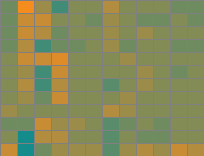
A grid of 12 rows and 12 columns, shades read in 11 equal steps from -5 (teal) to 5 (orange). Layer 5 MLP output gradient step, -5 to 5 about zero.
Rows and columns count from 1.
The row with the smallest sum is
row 4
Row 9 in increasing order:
0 0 0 0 0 0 0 0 0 1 1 2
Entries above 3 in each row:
1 0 0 0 1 0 0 0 0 0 0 0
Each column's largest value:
3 5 3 4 1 1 2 1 2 1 3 2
